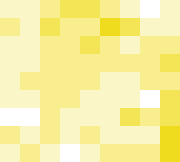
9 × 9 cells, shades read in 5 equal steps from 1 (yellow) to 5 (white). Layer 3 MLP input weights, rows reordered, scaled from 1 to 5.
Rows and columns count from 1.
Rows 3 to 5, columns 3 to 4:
3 3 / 3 3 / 3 3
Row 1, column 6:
3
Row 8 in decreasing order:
4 4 4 4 4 3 3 3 1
